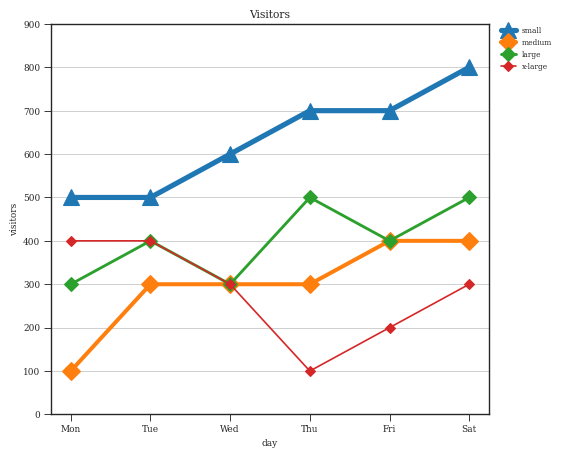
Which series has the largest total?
small
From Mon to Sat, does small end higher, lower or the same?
higher
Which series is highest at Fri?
small
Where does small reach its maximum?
Sat
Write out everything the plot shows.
Title: Visitors
x-axis: day, ticks Mon Tue Wed Thu Fri Sat
y-axis: visitors, ticks 0 100 200 300 400 500 600 700 800 900
Legend: small, medium, large, x-large
Values:
small: 500 500 600 700 700 800
medium: 100 300 300 300 400 400
large: 300 400 300 500 400 500
x-large: 400 400 300 100 200 300
